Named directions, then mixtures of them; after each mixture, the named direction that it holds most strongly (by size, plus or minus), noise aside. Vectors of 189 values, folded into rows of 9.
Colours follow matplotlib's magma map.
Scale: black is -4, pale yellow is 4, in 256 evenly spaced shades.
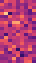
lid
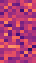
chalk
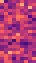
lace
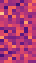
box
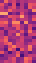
lid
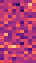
chalk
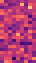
lace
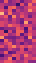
box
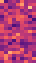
lace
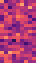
lace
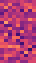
chalk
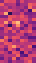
lid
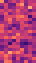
lace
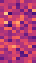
lid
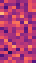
box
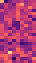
lace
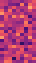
box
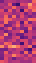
chalk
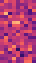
lid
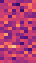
chalk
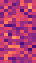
chalk
